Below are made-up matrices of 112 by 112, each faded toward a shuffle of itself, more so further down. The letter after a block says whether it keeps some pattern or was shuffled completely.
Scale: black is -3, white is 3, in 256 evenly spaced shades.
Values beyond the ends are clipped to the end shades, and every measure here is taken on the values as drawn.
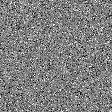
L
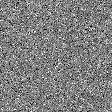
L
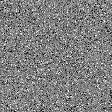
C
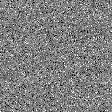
C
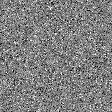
L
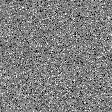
L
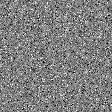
L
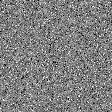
L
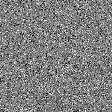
C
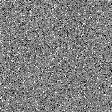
C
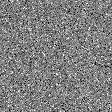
L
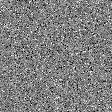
L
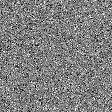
L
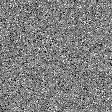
L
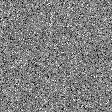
L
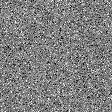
L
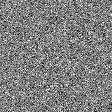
L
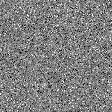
C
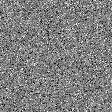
L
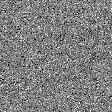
C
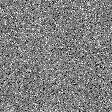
L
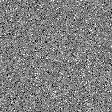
C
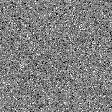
C
